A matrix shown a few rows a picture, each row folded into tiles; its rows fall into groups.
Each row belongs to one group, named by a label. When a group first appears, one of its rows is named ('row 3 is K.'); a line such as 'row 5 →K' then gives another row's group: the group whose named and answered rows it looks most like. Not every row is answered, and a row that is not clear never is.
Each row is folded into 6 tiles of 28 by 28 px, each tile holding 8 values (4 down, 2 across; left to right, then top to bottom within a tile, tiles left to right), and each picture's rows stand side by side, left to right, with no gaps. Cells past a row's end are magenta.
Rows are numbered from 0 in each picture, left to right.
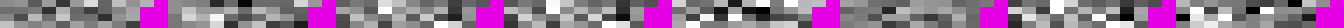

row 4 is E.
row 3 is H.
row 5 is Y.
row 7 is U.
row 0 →E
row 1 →U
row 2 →H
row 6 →H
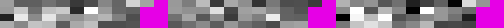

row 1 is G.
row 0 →U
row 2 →U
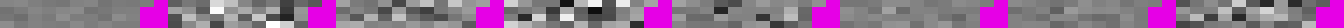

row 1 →H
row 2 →E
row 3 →E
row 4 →Y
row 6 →Y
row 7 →G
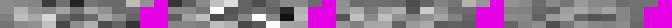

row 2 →U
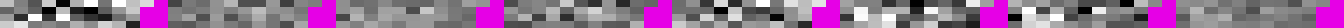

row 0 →E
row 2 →U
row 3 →G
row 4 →E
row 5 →U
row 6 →U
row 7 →U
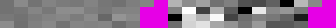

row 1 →U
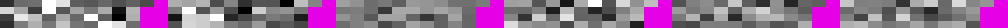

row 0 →H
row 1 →U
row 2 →Y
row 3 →E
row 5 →E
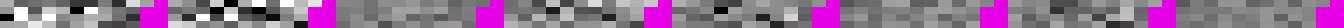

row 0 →U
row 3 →E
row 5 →G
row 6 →Y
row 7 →G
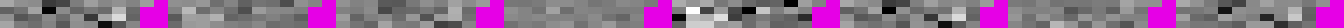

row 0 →Y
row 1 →U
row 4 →U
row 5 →Y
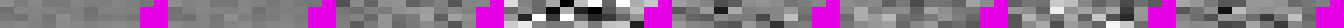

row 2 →G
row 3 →E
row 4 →Y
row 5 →U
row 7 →Y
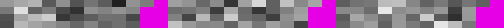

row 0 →U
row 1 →E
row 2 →H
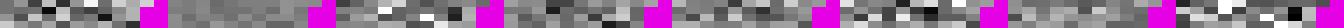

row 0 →E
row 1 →Y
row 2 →H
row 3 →Y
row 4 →E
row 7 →H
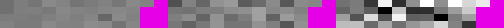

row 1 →G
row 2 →E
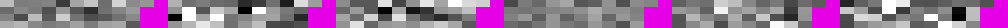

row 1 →U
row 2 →E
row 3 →G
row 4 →H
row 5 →H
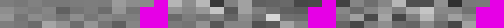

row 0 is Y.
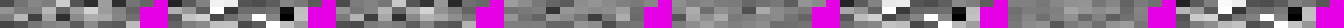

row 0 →G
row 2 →G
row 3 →Y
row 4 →U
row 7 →H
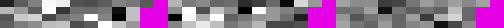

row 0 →H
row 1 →U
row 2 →Y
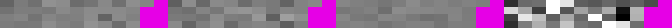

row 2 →Y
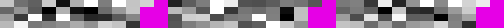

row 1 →H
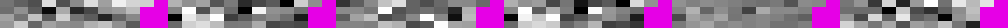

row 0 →E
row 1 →U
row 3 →U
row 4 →U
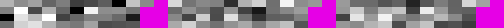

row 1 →E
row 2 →U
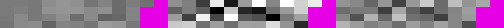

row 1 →E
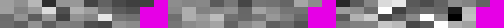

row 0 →G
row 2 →H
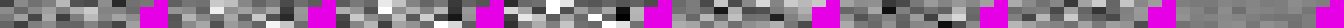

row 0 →G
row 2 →H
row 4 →E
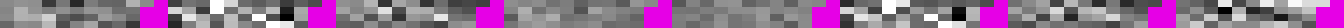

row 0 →U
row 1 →H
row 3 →U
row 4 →G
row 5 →H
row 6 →G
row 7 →E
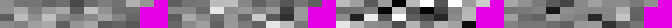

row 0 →U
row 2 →E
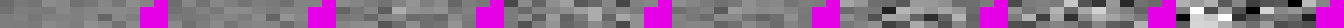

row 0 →G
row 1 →G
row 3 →G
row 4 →Y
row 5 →Y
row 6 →G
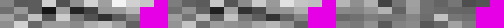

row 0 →E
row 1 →E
